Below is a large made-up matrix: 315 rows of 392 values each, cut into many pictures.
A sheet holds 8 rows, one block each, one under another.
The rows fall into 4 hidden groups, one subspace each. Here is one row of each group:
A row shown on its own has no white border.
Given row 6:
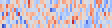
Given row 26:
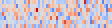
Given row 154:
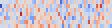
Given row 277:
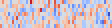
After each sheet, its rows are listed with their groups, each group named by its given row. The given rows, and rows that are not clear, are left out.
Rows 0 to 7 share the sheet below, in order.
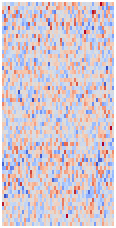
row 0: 6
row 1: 26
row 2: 6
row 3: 277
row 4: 277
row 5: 6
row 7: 154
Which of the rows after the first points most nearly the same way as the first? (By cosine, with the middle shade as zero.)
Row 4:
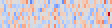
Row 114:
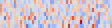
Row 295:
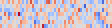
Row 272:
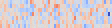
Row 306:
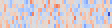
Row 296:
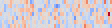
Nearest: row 296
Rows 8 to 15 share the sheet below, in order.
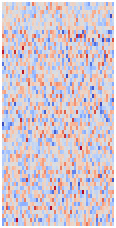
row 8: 277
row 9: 6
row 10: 154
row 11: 154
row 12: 26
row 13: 26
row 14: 26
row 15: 6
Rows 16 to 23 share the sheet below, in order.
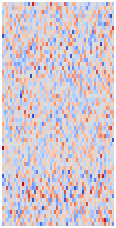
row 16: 277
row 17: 154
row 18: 26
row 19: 26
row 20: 277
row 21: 154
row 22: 154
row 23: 277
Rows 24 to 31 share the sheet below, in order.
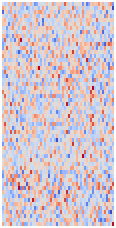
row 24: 6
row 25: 26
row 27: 154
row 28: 154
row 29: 154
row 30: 26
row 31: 277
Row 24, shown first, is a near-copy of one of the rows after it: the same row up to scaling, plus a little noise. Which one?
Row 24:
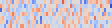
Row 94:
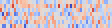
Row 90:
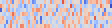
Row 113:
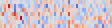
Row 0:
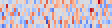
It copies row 90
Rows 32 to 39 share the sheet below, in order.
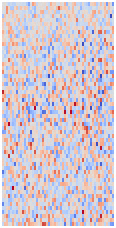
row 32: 277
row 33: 154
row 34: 154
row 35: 154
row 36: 26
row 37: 6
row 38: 26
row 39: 154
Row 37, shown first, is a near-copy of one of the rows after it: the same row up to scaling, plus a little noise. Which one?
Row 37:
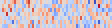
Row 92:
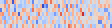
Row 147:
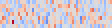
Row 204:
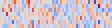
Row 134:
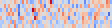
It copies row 204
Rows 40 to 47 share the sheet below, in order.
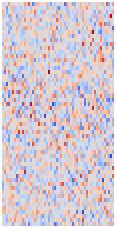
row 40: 277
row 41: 154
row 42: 6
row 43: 26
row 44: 26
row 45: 277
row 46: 26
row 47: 154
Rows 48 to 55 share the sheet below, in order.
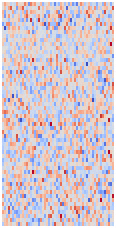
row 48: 26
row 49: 277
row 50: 277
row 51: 6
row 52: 6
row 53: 277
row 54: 277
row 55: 26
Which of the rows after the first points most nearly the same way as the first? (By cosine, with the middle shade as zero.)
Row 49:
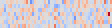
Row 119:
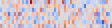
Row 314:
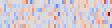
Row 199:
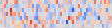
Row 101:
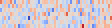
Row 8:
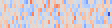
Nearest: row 314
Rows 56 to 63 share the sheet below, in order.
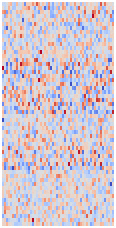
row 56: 6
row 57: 6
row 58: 6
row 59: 26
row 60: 154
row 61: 6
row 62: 277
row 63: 26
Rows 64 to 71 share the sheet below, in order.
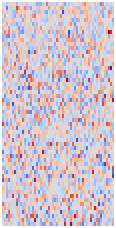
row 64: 26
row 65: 6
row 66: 26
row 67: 26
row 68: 6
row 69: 277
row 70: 6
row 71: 154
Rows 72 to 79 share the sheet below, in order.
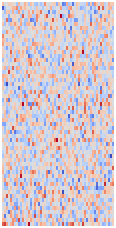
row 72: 154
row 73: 154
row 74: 6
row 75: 26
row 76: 154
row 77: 277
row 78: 6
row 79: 6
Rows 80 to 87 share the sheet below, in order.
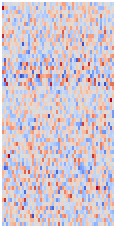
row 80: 154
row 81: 154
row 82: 26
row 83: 277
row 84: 277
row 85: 6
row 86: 26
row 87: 26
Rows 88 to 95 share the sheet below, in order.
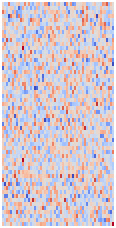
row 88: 277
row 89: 6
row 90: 6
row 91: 6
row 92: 6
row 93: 6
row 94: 6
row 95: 277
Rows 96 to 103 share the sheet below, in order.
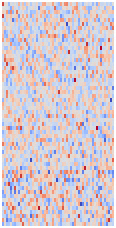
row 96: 26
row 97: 26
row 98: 26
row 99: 277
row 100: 277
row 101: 154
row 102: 6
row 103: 26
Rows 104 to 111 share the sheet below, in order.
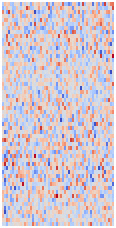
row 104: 6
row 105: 277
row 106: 277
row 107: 26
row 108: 6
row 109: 6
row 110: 154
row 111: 26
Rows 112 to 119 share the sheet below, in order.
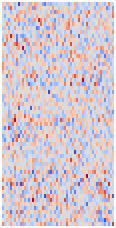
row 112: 26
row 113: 6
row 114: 154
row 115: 26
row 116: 6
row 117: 26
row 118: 277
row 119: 277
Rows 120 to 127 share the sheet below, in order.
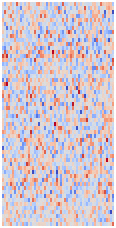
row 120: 6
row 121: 6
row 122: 6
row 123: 26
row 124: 26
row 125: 154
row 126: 277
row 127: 277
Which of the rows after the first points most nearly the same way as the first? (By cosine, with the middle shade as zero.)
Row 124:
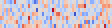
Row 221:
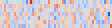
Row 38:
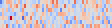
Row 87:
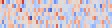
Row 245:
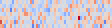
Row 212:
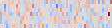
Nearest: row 87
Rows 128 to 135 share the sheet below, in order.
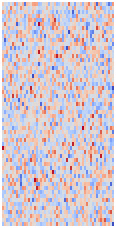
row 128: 6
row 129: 154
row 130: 26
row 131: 6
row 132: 154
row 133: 154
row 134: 6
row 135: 277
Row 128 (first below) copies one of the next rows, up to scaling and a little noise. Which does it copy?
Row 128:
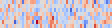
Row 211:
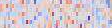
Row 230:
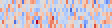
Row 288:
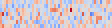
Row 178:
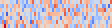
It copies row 230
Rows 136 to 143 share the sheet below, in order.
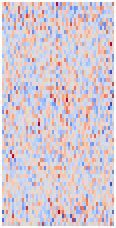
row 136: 277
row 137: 277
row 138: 277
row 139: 6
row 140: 26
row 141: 154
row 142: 277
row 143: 26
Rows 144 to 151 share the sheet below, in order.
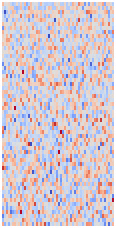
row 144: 26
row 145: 26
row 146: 154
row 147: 6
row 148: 26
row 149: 26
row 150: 277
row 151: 277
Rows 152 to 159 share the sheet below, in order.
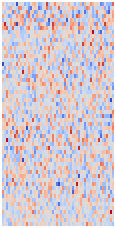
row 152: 6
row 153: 154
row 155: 277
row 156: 6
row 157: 6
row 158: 26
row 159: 277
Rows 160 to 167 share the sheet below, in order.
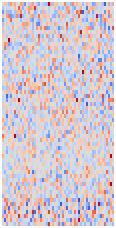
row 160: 277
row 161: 26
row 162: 154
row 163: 26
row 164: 6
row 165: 277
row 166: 277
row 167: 26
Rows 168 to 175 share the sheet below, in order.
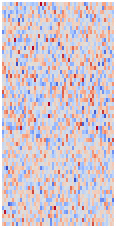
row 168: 26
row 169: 26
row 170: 154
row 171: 154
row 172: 277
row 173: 6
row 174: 26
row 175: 6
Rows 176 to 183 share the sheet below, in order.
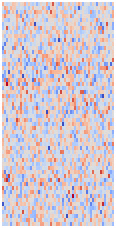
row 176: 6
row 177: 6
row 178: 6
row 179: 6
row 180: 26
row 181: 26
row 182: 6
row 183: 154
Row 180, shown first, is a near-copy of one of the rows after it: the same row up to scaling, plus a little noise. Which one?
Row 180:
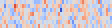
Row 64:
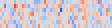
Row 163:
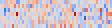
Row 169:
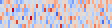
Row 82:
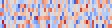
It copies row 64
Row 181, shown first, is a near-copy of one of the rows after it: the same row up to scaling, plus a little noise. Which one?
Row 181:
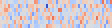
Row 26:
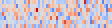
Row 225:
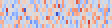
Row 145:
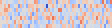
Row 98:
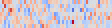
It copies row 145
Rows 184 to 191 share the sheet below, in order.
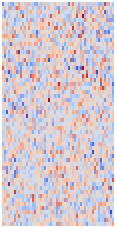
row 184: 154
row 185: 6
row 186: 277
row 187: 6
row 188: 26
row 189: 154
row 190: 6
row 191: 277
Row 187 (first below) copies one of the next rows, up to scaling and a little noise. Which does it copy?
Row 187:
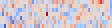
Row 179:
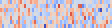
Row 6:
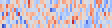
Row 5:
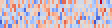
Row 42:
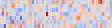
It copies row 42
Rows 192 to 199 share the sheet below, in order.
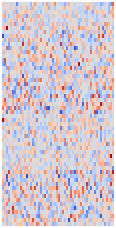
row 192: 6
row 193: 154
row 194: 6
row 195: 6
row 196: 154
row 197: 277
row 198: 277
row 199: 26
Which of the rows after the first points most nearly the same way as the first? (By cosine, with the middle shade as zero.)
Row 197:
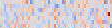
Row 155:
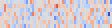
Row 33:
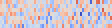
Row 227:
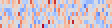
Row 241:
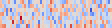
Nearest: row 241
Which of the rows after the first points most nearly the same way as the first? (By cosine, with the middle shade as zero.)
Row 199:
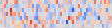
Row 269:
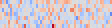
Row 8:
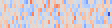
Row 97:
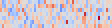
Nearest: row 8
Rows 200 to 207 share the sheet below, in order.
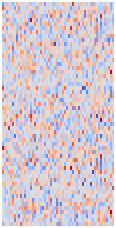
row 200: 154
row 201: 6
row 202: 277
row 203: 26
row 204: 6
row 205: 154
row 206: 154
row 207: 277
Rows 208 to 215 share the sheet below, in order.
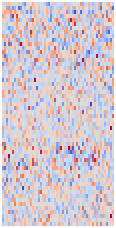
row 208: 26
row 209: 6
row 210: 6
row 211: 6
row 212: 277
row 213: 6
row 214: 6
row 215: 6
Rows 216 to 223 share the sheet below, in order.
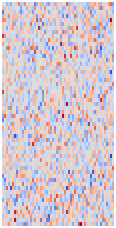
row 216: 6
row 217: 154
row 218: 277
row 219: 154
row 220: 6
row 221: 277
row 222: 154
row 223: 6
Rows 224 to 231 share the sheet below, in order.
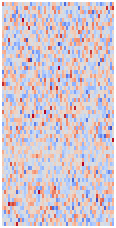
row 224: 6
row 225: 26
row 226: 26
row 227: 277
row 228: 277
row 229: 154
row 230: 6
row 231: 6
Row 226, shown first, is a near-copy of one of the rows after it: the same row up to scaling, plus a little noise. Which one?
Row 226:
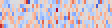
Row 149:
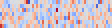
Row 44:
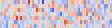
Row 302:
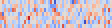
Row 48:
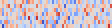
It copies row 149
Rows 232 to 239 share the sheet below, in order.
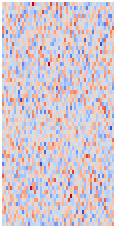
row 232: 277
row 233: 154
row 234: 26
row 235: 277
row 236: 277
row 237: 26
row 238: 154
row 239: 154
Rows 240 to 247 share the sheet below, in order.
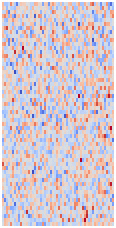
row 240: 6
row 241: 6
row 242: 6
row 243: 6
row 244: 277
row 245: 6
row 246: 277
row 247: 26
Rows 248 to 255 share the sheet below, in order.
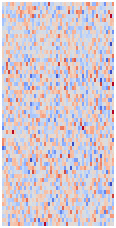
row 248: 277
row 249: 277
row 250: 277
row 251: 277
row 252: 26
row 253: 154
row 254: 277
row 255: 26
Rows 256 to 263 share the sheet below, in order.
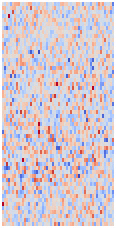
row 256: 6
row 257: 26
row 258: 154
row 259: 154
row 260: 26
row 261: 6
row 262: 6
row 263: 154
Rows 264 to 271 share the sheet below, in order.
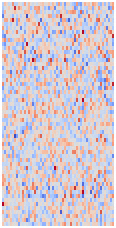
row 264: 26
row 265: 6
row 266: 277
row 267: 154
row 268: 6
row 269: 26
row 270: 154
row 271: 154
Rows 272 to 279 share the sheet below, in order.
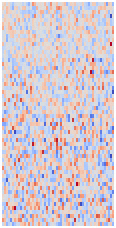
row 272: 277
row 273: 277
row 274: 154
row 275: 6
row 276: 154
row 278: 26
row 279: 26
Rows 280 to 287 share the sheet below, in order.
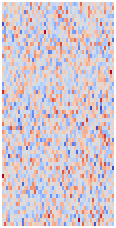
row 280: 26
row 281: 26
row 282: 277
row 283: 154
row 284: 277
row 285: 277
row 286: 154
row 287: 154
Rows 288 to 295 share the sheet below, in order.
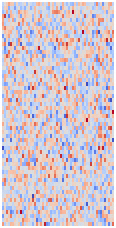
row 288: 6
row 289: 6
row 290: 6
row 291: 277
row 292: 277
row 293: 154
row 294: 26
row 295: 277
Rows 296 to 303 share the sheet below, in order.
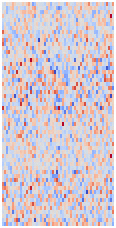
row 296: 277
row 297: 26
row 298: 6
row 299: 26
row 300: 26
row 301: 277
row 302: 26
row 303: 6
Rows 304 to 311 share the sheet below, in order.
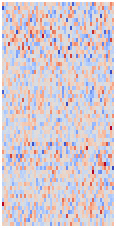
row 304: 154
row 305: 26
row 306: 277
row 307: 154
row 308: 277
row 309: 277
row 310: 154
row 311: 154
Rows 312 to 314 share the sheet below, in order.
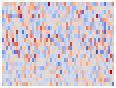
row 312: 277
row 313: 6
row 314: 277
